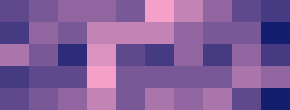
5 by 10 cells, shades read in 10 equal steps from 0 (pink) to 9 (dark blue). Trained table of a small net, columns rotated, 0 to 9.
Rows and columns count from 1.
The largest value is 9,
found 2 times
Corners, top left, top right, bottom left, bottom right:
6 7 6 9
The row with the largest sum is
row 3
